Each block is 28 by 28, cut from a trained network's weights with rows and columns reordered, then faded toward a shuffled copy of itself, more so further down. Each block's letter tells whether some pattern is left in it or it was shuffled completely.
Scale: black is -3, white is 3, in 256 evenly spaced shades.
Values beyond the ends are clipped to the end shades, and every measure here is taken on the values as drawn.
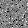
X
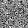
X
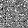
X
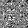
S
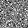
X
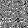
S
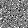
X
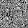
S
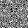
S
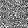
S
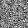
S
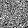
X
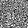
X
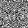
S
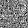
S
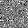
S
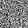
S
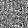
S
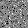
X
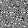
S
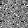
S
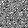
X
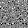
S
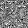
X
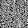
S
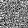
S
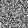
X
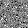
X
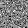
X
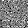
S
